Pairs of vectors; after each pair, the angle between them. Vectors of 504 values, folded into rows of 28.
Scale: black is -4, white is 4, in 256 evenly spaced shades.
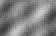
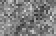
partly opposed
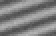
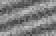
nearly opposite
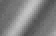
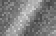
nearly parallel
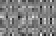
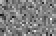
partly opposed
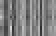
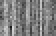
nearly opposite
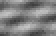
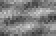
nearly parallel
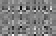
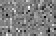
orthogonal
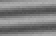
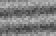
nearly parallel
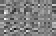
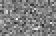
partly aligned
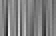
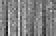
nearly parallel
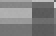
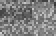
partly opposed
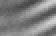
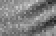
nearly opposite
